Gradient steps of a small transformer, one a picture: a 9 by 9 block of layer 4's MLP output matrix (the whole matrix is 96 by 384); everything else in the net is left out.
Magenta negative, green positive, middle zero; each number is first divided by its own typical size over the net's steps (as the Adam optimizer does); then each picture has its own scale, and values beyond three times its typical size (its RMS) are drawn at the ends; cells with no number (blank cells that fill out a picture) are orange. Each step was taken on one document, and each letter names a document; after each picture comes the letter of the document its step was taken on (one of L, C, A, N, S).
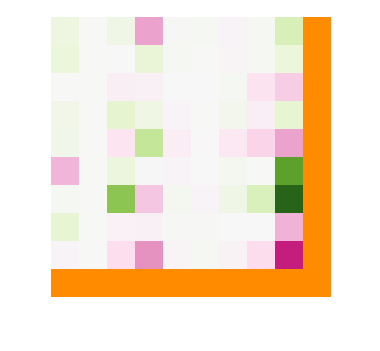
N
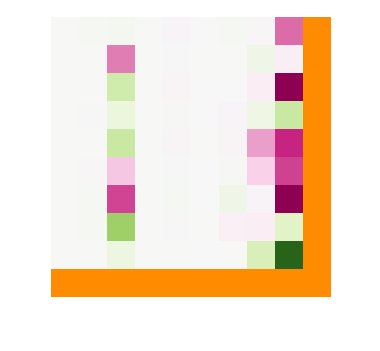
N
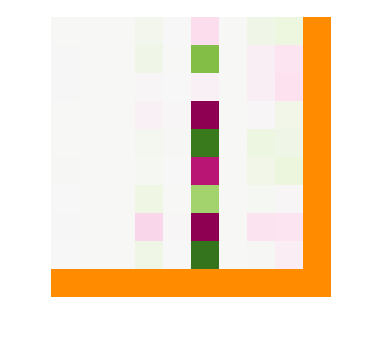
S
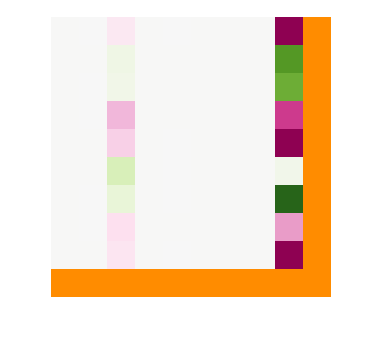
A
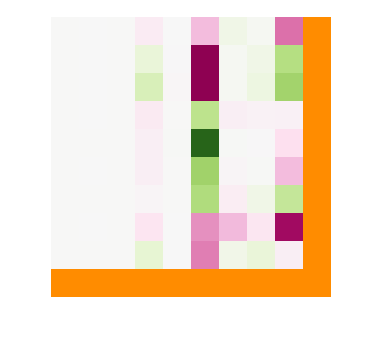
S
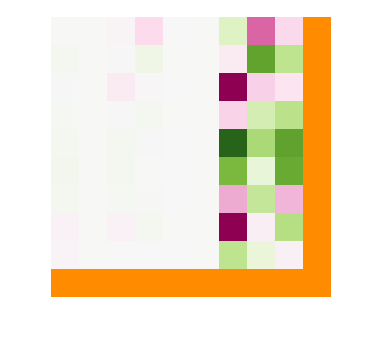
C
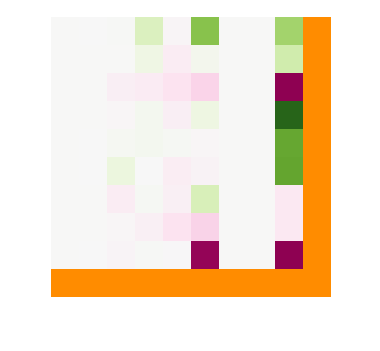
A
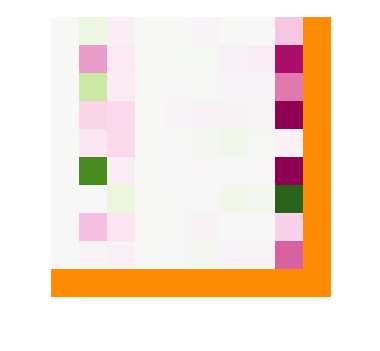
A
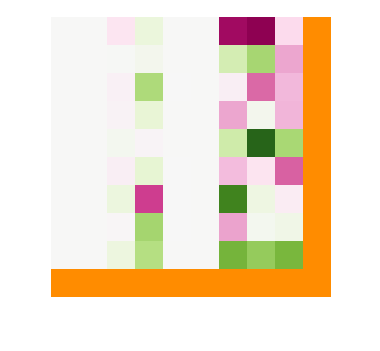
C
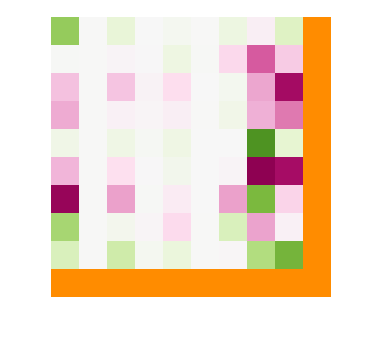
C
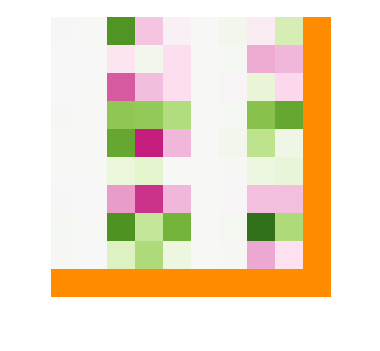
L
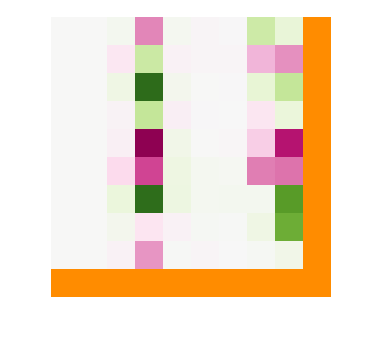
A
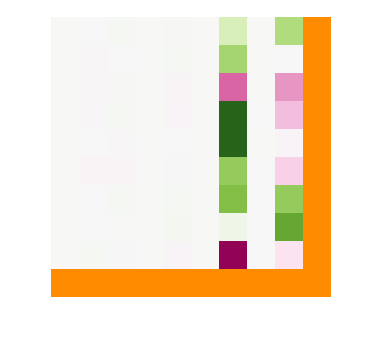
A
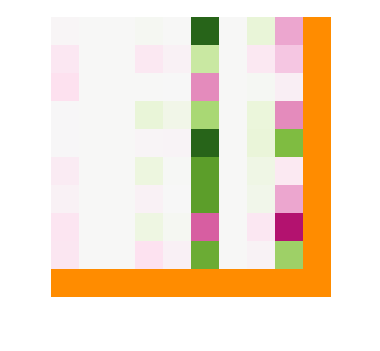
S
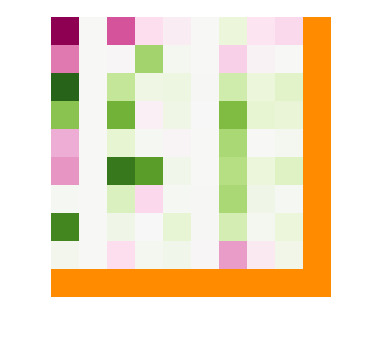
L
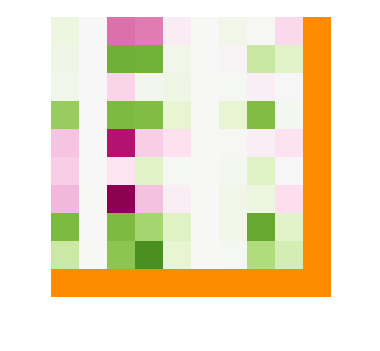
L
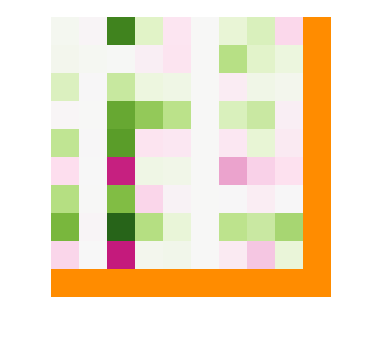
L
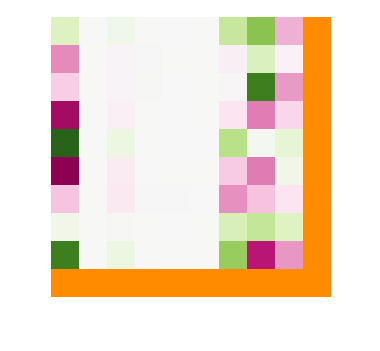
C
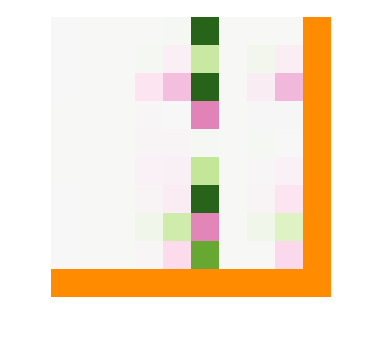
S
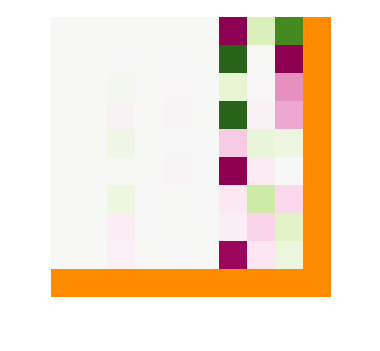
C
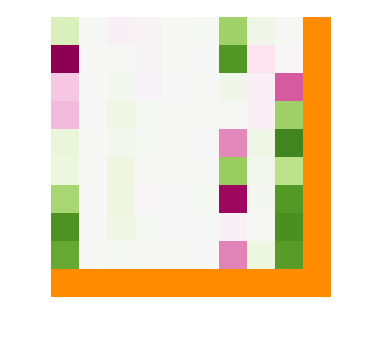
C
